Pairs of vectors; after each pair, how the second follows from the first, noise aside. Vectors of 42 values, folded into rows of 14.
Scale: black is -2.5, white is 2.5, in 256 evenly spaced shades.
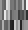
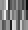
sign-scrambled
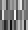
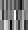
sign-scrambled
